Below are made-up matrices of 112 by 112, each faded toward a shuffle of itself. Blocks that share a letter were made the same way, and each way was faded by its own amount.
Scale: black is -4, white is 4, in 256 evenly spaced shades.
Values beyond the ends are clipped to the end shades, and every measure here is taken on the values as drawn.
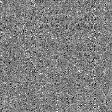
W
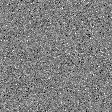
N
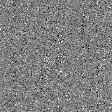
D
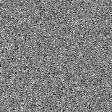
N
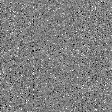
D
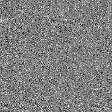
W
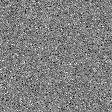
N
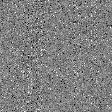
D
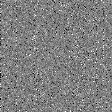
D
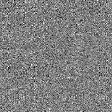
W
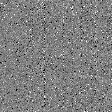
D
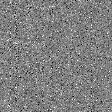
D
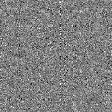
W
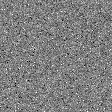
N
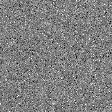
D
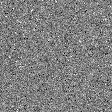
N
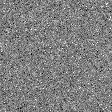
N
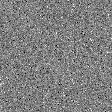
N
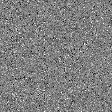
D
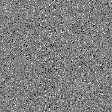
D
